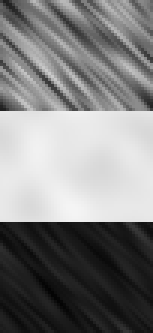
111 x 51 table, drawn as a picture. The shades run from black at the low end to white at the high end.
It is made of 3 by 1 panels. Panel 1,1: middling, slanting down to the right, strong in contrast. Panel 2,1: very high, smooth, faint in contrast. Panel 3,1: very low, slanting down to the right, faint in contrast.
